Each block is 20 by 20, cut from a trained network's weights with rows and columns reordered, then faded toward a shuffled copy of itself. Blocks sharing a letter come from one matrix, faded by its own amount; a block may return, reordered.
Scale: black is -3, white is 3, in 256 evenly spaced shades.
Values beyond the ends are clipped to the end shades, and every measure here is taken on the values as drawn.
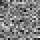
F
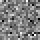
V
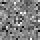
V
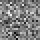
F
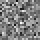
F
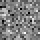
V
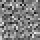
F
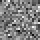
F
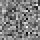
F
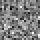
F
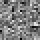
F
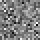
F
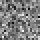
F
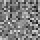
F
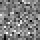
V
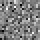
V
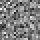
F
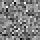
V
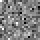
V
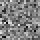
V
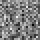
F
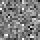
V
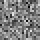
V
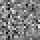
V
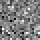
V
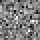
V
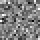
F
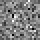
V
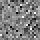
V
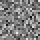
F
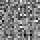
F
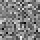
F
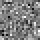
V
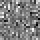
V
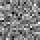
V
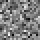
F
